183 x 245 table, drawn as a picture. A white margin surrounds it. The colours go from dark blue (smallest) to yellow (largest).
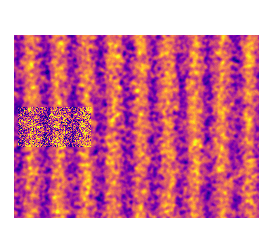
Odd patch: rougher, in the middle left. Roughest part: middle left. Slope: none. Stripes: upright, repeating 9 times. Average level on the scale: 50%. Histogram: bell-shaped.
